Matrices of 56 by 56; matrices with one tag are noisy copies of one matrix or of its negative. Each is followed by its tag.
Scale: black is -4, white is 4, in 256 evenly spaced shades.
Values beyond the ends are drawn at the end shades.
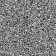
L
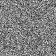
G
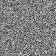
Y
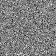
Y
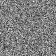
G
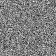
G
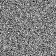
G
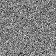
Y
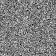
L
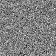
Y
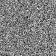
L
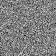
Y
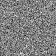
Y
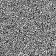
Y
